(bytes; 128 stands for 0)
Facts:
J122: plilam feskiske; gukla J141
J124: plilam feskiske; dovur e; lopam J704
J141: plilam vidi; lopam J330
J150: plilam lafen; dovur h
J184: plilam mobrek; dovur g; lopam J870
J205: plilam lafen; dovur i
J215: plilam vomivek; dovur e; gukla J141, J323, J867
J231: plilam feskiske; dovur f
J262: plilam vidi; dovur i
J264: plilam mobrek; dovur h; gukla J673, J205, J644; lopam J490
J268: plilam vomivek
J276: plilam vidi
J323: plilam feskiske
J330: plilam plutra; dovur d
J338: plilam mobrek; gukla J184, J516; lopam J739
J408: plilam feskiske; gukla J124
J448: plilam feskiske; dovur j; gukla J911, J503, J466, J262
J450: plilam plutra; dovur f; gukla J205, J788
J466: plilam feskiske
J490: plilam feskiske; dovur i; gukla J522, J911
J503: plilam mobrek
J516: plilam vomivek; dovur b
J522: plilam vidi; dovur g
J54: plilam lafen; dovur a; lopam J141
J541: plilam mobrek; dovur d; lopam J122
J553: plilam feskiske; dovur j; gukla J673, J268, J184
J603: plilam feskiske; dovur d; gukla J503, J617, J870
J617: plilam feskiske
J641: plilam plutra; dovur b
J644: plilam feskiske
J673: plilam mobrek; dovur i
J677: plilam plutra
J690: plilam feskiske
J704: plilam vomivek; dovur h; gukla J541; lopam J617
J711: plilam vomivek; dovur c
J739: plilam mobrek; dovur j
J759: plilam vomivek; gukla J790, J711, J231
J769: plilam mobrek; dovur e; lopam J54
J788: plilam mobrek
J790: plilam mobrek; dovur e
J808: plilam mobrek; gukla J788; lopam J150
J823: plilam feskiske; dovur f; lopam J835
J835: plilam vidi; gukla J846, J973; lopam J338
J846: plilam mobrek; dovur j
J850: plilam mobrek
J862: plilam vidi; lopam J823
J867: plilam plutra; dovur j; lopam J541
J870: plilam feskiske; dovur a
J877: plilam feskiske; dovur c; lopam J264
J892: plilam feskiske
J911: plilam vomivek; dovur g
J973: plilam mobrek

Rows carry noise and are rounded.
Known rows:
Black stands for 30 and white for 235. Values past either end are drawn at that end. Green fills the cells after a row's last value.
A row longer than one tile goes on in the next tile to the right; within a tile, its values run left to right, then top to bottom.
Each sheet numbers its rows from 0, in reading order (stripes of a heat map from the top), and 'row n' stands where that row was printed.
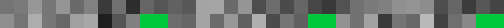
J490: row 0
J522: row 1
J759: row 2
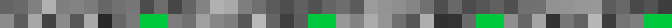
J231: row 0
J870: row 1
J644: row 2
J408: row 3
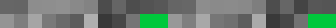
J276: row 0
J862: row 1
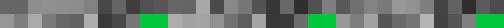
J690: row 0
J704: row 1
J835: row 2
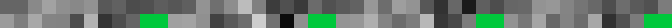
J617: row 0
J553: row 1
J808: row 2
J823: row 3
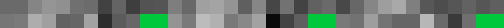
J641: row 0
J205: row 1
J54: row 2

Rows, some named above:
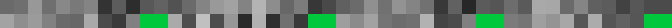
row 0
J338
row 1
J124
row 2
J122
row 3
J184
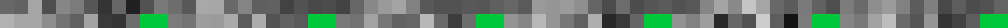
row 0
J704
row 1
J184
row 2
J54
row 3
J788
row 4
J846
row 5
J516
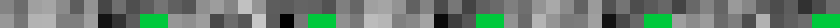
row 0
J673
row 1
J867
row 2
J205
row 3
J262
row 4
J603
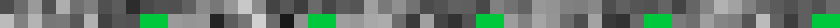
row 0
J215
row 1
J448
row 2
J541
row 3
J268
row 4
J870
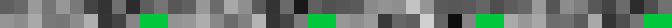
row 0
J450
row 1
J808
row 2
J739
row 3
J264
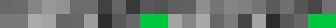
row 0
J641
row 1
J150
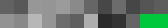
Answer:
J788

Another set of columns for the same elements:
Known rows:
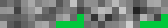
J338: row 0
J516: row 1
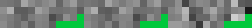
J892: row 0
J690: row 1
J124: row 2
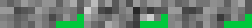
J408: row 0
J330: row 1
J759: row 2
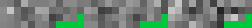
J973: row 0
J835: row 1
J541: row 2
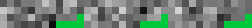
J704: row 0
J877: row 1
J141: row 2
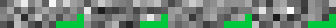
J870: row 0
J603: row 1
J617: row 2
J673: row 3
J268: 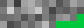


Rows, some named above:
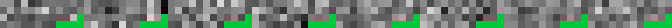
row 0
J846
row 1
J215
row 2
J54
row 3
J704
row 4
J338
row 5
J231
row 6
J835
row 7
J788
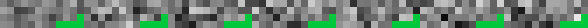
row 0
J835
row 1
J516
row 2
J553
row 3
J490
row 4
J790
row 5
J262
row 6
J448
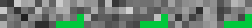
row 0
J490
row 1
J846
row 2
J641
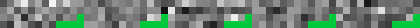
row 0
J870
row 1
J769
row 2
J603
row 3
J122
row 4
J867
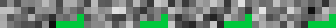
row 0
J150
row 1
J184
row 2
J264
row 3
J711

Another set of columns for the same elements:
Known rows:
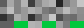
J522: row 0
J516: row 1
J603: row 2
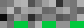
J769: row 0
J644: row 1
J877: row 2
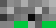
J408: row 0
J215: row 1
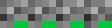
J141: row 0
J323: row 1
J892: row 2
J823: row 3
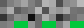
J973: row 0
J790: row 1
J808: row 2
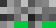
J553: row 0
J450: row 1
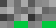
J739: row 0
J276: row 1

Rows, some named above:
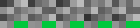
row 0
J541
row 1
J711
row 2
J541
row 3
J122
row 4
J867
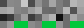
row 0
J264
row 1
J846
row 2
J790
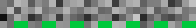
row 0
J790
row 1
J704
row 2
J490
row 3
J788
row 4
J516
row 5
J823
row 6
J330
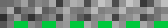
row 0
J231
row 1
J122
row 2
J262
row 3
J870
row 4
J870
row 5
J330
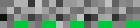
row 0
J124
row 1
J448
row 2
J641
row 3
J184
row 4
J759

